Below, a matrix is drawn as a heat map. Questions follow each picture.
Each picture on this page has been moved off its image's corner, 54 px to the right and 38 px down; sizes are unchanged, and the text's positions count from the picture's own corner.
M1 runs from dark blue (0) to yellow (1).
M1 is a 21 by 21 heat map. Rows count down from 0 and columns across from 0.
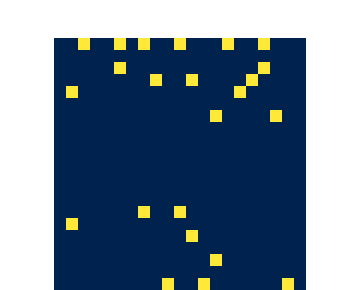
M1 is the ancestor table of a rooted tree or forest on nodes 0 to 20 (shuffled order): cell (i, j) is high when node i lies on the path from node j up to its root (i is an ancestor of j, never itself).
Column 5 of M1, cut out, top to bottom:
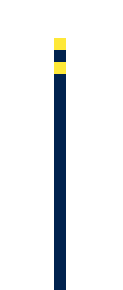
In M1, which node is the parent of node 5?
2
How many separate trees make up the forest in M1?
5
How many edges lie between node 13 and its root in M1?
2
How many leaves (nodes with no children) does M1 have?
11
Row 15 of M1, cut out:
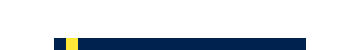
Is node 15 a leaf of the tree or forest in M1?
no
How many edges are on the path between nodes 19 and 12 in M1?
2
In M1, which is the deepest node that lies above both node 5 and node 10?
0
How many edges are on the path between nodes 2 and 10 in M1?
3
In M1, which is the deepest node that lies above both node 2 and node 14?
0
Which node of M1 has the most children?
20
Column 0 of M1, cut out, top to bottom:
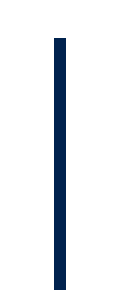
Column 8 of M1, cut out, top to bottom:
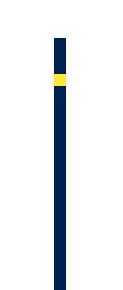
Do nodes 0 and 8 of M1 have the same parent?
no
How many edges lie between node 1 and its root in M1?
2
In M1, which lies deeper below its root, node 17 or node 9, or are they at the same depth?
node 17
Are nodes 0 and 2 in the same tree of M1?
yes
